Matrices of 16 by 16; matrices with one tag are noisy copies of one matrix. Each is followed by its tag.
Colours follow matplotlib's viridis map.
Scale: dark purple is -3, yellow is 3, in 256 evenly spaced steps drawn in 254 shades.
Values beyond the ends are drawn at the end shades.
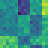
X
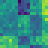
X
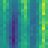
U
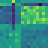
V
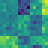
X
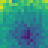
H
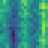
U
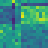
V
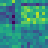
V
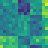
X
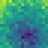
H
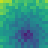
H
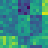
X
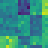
X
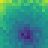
H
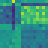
V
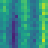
U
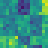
X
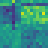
V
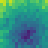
H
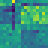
V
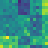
X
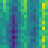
U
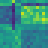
V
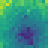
H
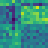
V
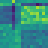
V
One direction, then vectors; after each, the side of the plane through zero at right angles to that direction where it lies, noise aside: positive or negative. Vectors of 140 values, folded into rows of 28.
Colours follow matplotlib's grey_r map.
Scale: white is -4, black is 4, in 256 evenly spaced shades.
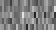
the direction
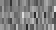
positive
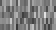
negative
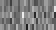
positive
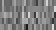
positive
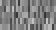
positive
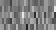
positive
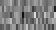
negative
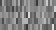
positive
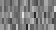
positive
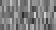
negative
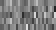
negative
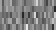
negative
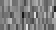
negative
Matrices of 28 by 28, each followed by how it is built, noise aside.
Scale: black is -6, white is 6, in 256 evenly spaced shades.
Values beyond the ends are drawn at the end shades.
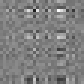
low rank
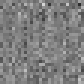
low rank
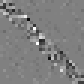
banded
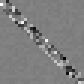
banded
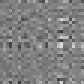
low rank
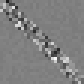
banded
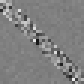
banded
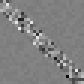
banded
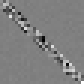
banded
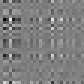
low rank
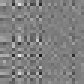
low rank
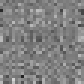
low rank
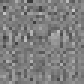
low rank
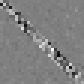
banded
